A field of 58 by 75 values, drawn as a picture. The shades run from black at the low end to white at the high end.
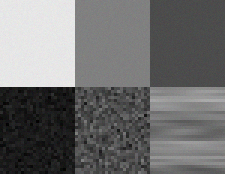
It is made of 2 by 3 panels. Panel 1,1: very high, flat. Panel 1,2: middling, flat. Panel 1,3: low, flat. Panel 2,1: very low, fine-grained, faint in contrast. Panel 2,2: low, fine-grained. Panel 2,3: middling, streaked across.
